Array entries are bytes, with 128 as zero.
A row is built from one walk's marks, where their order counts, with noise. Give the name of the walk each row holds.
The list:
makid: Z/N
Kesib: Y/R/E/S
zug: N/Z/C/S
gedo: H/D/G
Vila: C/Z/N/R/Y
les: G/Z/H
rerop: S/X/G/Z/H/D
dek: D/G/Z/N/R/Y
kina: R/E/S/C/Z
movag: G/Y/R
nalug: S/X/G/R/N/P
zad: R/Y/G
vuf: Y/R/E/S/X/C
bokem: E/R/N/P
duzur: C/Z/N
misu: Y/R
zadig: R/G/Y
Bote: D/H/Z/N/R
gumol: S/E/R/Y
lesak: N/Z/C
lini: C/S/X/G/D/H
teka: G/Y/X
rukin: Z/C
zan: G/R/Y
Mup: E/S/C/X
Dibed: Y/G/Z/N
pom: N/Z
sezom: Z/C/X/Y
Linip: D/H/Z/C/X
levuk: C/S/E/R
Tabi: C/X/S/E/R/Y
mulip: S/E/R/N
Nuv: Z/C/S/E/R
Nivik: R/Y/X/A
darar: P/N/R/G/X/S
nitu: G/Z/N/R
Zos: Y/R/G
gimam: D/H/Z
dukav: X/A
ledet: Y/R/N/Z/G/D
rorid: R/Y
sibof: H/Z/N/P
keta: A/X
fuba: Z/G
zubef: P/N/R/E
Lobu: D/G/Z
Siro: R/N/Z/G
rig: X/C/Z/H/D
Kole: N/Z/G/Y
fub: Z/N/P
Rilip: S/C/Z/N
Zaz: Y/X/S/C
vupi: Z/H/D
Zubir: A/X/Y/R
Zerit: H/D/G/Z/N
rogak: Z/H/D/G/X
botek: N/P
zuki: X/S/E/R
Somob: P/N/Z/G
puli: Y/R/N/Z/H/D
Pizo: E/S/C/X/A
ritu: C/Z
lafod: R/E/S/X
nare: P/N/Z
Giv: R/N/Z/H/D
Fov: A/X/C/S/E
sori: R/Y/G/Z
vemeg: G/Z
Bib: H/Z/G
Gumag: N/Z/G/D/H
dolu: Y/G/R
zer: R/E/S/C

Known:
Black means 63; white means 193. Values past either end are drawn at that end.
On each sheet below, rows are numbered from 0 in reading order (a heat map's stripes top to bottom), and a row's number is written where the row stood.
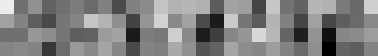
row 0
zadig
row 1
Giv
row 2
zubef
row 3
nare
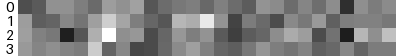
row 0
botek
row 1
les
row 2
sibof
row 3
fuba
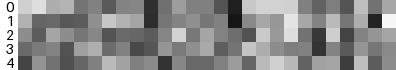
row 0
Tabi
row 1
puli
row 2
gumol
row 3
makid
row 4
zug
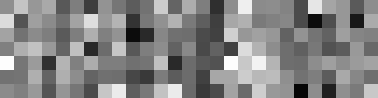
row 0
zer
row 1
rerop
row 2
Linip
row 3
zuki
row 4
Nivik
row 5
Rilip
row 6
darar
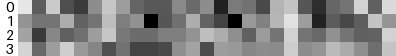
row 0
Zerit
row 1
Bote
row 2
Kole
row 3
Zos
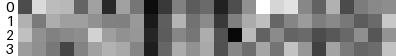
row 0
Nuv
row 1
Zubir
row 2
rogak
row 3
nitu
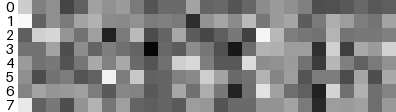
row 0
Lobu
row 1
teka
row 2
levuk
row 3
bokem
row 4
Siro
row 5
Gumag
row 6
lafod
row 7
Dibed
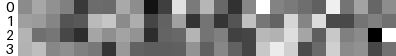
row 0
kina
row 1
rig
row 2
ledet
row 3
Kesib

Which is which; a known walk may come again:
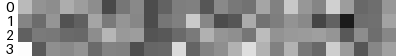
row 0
misu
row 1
Somob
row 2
pom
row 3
zad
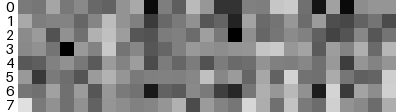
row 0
zubef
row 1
gimam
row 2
vupi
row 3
duzur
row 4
botek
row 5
Kole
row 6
bokem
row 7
rorid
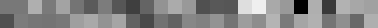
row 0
mulip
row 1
lesak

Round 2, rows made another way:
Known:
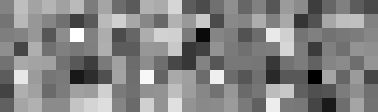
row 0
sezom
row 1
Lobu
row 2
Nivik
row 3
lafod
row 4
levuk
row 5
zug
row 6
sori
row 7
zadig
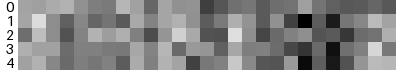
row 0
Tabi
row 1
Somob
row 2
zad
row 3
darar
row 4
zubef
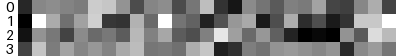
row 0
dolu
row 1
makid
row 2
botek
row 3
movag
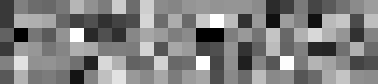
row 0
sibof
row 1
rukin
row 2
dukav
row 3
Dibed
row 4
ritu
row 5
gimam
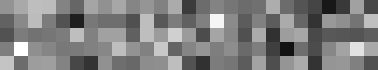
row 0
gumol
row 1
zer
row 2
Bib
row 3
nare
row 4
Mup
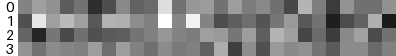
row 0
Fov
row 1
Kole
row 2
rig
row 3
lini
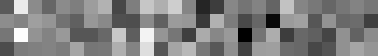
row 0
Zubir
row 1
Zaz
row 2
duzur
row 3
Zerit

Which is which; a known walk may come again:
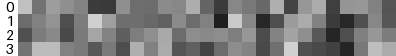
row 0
Mup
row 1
Zos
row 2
ledet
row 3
mulip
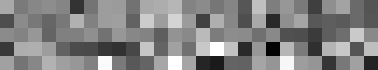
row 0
Linip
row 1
Bib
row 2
nalug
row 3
rukin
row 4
teka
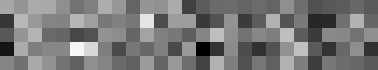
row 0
Tabi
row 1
Dibed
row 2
kina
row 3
misu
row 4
vuf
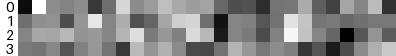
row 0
pom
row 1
Nivik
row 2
zan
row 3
bokem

